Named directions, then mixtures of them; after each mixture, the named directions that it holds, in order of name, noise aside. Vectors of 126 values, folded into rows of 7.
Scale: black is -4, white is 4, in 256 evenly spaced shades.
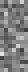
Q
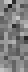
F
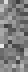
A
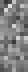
F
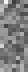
A, F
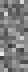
Q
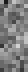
A, F, Q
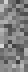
A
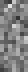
F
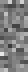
F, Q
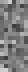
F, Q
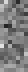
A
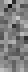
F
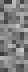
A, F, Q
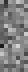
A, Q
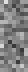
A, Q
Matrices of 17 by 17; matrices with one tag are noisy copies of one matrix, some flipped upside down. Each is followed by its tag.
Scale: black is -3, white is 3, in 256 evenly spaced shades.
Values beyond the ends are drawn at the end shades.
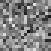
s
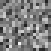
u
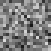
s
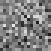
s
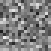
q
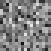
u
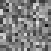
u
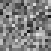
s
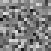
q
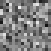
u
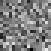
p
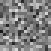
q
